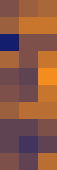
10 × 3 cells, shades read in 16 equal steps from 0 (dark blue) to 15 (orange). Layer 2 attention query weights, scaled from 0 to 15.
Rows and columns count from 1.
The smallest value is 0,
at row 3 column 1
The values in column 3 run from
5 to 15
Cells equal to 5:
6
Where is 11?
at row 7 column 2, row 7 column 3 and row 10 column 3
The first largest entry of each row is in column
3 2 2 3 3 3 2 3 1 3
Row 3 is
0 7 7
